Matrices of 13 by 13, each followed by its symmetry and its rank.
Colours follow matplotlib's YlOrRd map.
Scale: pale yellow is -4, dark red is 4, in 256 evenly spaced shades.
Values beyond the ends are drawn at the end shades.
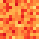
neither, full rank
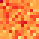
symmetric, full rank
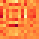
antisymmetric, rank two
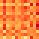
antisymmetric, rank two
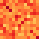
symmetric, full rank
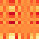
neither, rank one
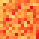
neither, full rank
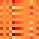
neither, rank one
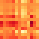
antisymmetric, rank two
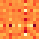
antisymmetric, rank two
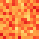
neither, full rank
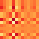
neither, rank one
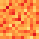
symmetric, full rank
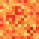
symmetric, full rank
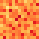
symmetric, full rank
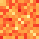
symmetric, full rank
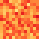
neither, full rank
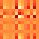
neither, rank one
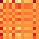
neither, rank one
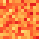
neither, full rank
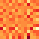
antisymmetric, rank two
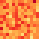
neither, full rank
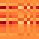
neither, rank one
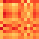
antisymmetric, rank two
